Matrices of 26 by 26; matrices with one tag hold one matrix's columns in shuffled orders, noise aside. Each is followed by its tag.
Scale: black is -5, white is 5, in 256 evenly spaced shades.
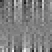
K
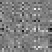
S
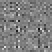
S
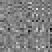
S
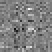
S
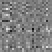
S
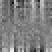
K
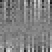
K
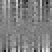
K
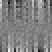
K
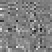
S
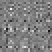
S
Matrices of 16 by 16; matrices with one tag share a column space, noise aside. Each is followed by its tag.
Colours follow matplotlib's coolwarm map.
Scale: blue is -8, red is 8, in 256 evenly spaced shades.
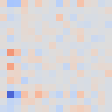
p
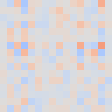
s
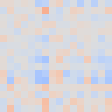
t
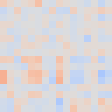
t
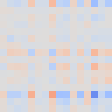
p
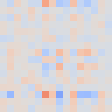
p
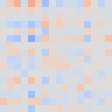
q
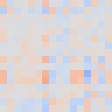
t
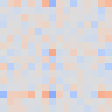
p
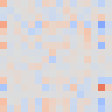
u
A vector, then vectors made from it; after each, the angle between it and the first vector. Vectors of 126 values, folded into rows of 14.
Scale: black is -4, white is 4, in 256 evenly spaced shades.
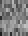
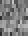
nearly parallel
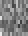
nearly opposite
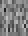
orthogonal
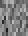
orthogonal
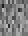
orthogonal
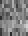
nearly parallel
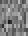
orthogonal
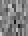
partly opposed
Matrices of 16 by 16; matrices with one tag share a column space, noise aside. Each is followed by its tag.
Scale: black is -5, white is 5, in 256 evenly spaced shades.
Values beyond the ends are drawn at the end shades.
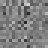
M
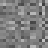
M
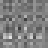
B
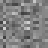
M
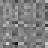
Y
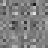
M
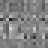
B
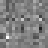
B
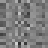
Y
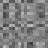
Y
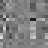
B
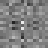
M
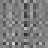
Y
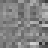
Y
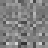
Y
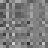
Y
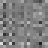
Y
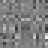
B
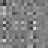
M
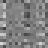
Y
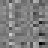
Y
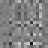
Y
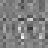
B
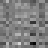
Y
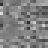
M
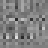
B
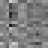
Y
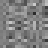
M
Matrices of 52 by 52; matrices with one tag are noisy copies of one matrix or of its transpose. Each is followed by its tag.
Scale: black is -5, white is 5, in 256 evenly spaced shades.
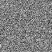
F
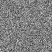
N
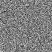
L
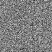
F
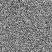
L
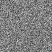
N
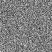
L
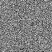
F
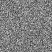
N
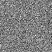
F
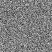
L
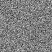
N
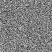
L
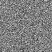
F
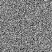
F
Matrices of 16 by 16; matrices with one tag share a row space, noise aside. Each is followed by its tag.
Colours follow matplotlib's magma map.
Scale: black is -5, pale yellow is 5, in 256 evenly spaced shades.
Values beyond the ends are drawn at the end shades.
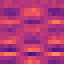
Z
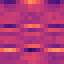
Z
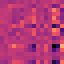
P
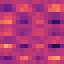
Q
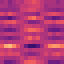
Z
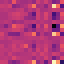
P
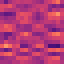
Q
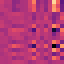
P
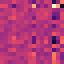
P
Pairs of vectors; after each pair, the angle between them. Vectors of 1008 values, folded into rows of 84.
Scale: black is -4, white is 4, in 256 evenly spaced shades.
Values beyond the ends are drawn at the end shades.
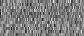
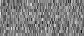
nearly opposite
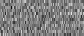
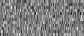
nearly opposite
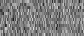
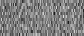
orthogonal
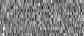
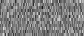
nearly parallel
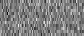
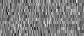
nearly parallel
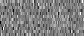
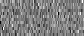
nearly parallel
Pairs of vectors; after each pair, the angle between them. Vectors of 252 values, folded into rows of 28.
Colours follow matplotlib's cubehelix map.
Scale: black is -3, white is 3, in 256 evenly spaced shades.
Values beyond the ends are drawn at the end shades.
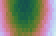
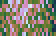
partly opposed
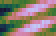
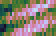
nearly parallel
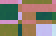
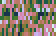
partly aligned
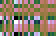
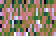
partly opposed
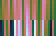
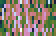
partly aligned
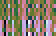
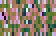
partly opposed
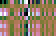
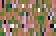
orthogonal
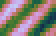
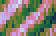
nearly parallel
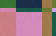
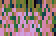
partly aligned
